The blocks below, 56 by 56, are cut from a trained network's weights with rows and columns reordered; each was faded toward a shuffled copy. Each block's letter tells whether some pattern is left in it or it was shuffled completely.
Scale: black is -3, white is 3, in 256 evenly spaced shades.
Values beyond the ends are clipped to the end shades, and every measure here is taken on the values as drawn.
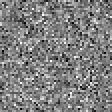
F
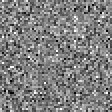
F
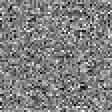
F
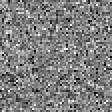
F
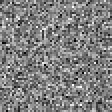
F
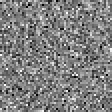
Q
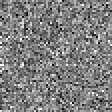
F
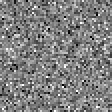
Q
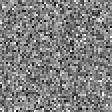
Q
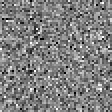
F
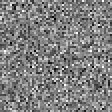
F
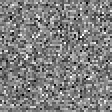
Q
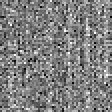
F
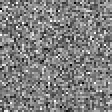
Q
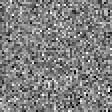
F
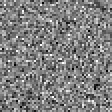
F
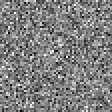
Q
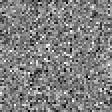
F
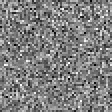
Q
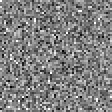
F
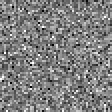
Q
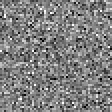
F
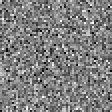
Q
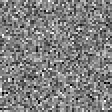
Q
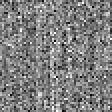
F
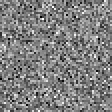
Q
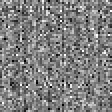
F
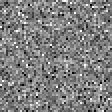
Q
